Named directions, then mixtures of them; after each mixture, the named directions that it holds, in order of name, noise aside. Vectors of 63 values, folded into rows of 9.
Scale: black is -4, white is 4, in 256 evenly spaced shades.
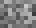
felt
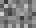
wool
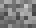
felt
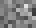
felt, wool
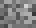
felt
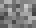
felt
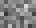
felt, wool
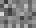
wool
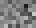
felt, wool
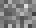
felt, wool
